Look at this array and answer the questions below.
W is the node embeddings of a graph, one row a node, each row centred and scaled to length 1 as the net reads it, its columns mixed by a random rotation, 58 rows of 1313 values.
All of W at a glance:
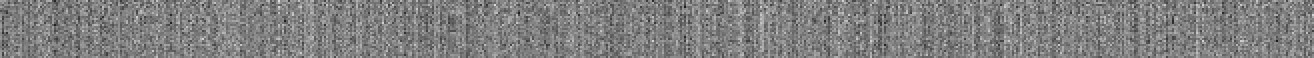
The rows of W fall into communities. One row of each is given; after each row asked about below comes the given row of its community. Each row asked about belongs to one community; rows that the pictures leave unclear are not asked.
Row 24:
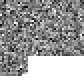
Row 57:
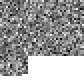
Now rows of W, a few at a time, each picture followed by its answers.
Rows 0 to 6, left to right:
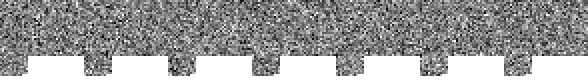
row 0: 24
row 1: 24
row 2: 57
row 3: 24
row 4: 24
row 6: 24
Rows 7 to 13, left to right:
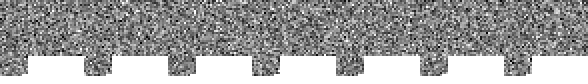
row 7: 24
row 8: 24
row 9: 57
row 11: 57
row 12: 24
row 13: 24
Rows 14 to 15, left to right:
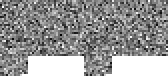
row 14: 24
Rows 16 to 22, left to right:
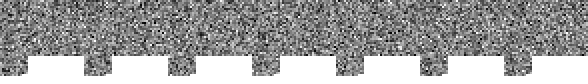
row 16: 57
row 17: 57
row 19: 24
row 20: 57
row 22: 57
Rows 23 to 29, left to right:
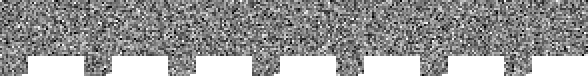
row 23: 57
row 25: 24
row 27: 57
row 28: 24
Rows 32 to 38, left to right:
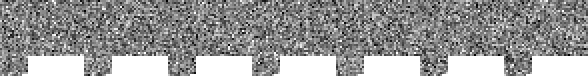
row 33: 24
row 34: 57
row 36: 24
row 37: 57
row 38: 57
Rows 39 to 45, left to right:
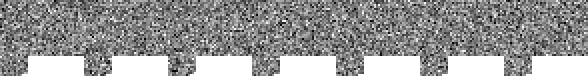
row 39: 24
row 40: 57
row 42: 24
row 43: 57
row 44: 57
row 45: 57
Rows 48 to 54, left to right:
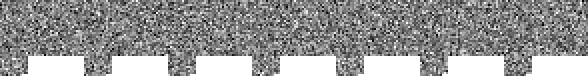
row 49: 57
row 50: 24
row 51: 24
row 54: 24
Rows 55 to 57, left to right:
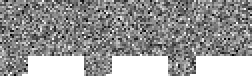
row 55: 24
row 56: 24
